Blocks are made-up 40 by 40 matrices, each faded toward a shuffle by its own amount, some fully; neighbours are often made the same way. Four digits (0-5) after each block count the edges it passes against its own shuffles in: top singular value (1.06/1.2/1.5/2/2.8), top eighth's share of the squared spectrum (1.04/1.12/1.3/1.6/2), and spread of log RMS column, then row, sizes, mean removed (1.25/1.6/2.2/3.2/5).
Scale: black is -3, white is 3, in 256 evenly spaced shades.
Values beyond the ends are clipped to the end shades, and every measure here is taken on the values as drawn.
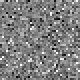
0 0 0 0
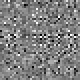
4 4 2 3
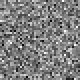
0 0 0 0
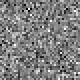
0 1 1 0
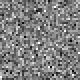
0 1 0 0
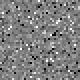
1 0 0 0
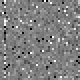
2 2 1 0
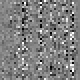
2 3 4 0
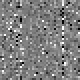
2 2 2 0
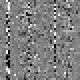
2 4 3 0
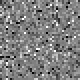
1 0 1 0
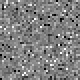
0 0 0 0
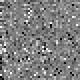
1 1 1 0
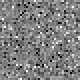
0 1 0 0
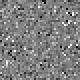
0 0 0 0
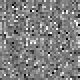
2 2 1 0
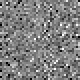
3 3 1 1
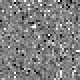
2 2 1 0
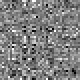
4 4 2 2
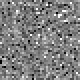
0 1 0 0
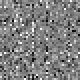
3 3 2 1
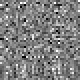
3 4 2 1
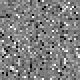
1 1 0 0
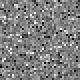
0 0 0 0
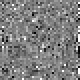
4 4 2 2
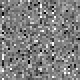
1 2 2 0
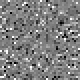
2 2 0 1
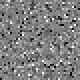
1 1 0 0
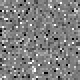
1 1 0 0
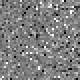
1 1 0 0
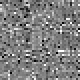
3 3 1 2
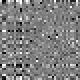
4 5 2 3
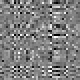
4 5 3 3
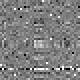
4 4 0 2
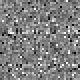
3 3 0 1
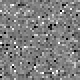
0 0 0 0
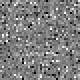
1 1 0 0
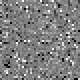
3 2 1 0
